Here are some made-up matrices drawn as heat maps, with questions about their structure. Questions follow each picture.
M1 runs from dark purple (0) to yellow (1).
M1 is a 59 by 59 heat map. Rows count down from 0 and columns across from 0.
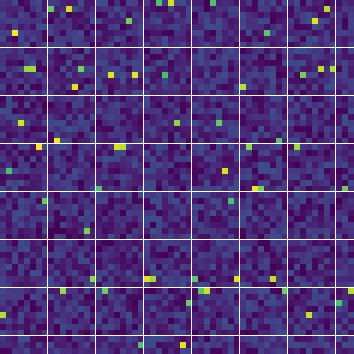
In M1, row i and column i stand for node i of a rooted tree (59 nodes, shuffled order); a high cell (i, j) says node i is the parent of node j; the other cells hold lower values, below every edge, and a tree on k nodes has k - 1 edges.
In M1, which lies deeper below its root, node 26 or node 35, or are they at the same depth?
the same depth
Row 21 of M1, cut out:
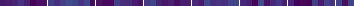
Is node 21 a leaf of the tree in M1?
yes
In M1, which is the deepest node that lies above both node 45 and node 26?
46
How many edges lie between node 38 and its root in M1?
2
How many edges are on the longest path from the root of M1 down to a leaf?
19
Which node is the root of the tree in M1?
48
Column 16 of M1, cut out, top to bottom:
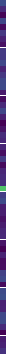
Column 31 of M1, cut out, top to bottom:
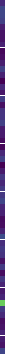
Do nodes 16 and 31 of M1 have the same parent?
no
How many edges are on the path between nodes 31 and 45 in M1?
4
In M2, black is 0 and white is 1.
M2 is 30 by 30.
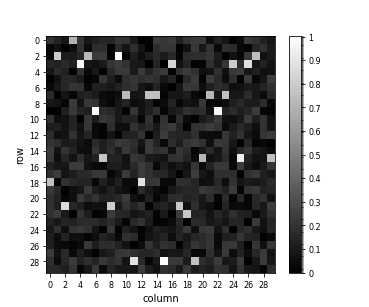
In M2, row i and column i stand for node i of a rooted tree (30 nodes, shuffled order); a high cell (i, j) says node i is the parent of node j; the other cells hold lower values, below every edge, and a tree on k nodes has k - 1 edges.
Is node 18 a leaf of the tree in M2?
no
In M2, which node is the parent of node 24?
3
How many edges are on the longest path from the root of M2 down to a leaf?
10
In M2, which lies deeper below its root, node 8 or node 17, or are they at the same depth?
the same depth
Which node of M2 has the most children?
7
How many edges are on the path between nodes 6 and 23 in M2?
5
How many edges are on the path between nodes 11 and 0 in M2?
9
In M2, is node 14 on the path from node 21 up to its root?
no
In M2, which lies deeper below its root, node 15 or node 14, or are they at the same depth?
node 14
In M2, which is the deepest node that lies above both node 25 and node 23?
15
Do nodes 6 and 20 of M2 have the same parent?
no
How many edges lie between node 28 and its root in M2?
0
